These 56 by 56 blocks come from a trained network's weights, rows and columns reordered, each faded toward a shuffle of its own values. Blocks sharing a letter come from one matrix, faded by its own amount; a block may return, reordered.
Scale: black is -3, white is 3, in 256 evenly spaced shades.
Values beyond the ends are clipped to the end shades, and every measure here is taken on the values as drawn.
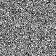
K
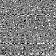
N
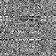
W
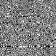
N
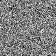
K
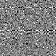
N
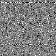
N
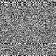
W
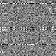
W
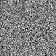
N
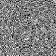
N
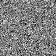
K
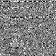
N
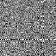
W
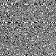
N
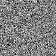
K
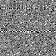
N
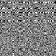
W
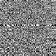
W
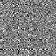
W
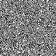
K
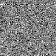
N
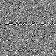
N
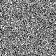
K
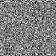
W
